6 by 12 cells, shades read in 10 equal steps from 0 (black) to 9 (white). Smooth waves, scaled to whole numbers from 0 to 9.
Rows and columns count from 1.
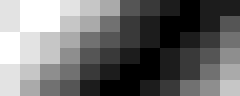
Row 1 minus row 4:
-1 1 2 3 4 4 2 2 0 -2 -2 -4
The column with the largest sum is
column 1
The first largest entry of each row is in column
2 2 1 1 1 1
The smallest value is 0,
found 9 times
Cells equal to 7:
6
